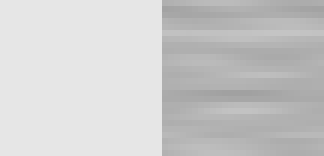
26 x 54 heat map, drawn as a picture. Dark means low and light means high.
The table splits into one row of 2 panels. Panel 1,1: very high, flat. Panel 1,2: high, streaked across, faint in contrast.
